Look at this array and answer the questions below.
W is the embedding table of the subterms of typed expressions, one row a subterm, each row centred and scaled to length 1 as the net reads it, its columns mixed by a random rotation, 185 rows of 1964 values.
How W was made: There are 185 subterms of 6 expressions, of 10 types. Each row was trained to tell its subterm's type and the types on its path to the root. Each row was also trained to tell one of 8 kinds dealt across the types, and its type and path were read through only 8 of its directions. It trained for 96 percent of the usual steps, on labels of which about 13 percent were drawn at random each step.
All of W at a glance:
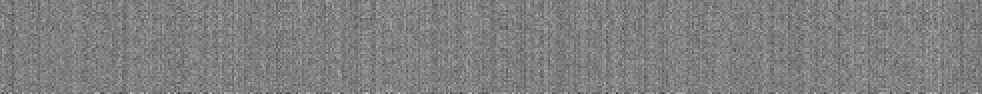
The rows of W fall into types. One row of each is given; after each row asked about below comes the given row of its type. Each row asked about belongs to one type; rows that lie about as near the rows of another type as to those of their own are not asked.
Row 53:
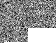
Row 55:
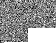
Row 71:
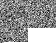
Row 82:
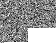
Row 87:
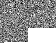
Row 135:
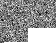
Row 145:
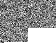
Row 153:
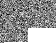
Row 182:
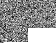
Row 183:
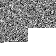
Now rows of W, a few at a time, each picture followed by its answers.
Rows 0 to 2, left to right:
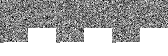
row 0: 182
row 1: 55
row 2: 153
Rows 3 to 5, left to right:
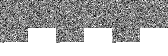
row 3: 82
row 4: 71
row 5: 153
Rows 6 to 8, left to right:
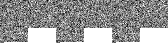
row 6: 145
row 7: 145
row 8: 145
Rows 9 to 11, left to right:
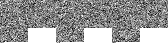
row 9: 82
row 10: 82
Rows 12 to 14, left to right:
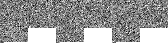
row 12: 145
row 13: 71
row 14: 71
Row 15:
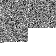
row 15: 135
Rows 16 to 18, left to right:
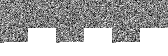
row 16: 55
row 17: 135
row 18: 55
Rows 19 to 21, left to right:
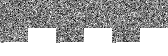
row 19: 183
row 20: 53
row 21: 53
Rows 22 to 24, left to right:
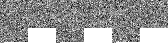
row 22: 71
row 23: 53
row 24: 135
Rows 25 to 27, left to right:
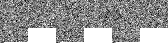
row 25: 135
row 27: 183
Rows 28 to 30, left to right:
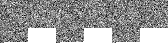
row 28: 145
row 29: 87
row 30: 53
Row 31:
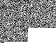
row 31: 145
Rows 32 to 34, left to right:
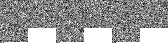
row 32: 55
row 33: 55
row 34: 82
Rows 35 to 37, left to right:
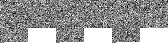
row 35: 82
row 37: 87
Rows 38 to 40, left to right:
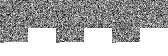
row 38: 182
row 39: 182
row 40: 153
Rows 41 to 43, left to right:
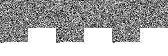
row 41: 135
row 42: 182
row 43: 183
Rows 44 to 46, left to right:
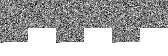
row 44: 183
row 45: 87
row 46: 53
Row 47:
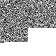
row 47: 153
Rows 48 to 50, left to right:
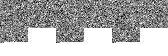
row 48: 71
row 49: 153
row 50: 71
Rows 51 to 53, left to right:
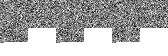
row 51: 53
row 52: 53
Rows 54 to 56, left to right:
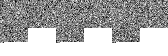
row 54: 53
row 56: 87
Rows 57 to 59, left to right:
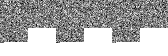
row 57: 153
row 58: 87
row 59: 53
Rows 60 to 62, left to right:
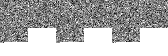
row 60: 135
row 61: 183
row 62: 71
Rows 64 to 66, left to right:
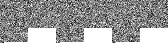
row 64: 145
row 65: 153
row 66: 135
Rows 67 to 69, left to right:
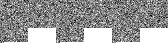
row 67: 135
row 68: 153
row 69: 55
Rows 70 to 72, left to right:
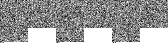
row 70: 182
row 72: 135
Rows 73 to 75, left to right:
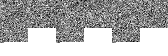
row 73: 71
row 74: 145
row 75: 82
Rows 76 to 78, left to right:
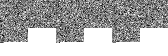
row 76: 182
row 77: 153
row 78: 183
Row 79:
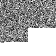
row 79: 82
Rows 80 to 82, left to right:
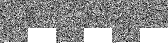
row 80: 53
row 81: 53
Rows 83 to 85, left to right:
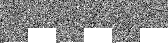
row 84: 135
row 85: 82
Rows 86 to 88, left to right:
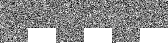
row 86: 82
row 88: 53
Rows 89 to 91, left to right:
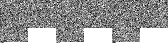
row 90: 71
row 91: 145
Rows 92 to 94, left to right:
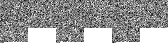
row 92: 145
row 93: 55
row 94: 135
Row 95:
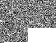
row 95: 153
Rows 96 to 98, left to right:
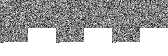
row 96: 182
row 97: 53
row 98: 55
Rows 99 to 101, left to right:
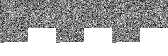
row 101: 53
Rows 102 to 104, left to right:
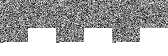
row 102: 82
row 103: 182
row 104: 153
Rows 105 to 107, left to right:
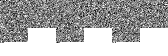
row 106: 71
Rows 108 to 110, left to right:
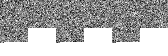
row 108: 53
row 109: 135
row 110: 145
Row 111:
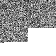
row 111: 145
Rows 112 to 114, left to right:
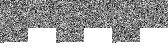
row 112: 87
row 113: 145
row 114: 87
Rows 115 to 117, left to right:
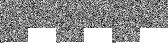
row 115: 82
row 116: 82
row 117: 145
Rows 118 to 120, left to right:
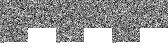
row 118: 153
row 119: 82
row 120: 71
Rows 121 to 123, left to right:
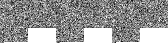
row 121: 53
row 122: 183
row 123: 153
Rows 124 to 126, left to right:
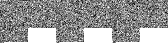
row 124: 182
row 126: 183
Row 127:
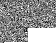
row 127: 135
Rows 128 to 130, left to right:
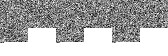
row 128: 153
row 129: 82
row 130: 182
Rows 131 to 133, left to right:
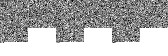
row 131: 135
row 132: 183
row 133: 135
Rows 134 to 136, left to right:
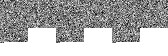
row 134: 87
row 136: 145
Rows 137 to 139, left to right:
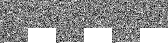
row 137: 153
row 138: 135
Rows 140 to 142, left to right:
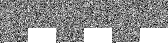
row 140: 135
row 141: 87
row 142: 145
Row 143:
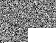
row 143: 55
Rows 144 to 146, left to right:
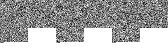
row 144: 71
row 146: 82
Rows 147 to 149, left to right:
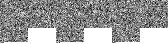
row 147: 53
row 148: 87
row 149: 135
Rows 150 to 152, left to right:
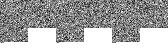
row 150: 71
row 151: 183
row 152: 153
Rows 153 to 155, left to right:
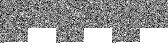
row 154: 53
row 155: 55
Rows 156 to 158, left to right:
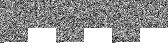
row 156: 87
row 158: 145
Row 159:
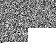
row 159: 145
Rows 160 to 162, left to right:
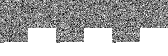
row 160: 153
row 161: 145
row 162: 145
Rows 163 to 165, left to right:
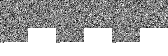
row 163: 82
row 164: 55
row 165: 55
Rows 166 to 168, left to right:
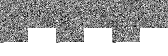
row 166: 71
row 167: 71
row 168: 182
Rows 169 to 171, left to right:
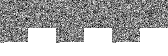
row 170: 182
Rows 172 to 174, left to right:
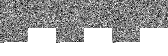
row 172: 87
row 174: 183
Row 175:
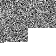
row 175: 87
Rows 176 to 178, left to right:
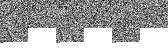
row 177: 135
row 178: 153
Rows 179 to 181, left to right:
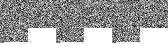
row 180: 153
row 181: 182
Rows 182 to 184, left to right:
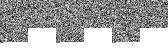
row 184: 135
